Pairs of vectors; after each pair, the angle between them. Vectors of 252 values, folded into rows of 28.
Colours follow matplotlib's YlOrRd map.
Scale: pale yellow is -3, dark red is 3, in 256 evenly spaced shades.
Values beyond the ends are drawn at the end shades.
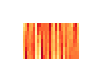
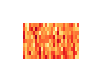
partly opposed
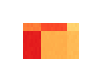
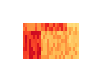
nearly parallel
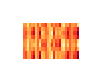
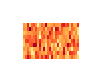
partly opposed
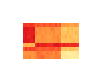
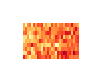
partly opposed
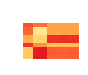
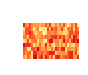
partly aligned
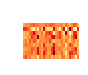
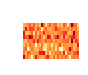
orthogonal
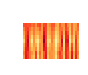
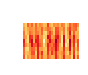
nearly opposite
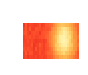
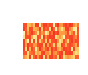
orthogonal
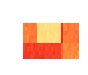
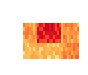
nearly opposite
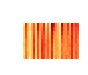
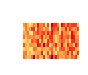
partly aligned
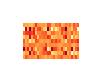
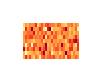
partly aligned
